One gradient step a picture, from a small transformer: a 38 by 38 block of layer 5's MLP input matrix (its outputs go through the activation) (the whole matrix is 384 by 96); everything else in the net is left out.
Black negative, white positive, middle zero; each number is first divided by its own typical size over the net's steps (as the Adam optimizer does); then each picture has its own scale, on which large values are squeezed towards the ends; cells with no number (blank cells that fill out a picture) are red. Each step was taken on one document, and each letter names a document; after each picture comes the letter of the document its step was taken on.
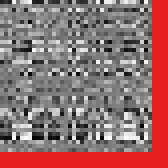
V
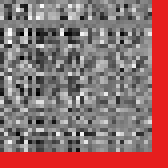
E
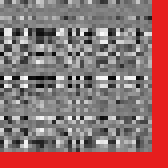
E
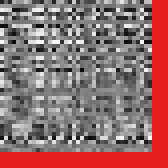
V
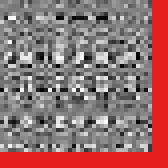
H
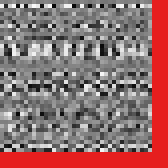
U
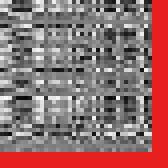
V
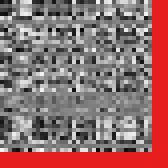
V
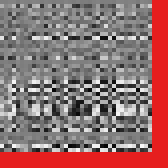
U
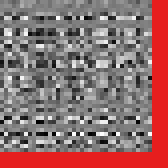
E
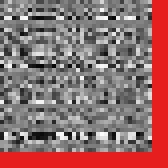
E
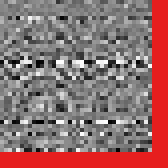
H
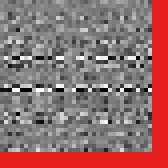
H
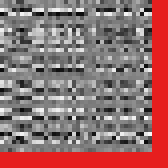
V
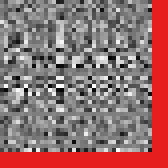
H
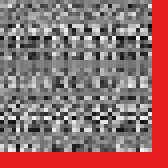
U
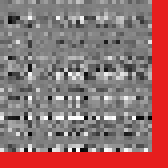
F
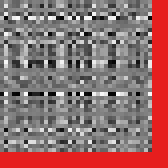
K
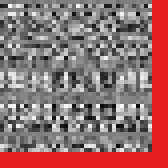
U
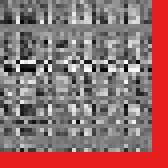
K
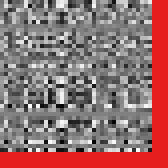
K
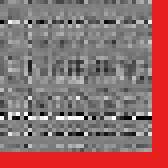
F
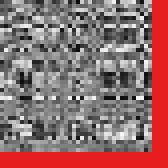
V
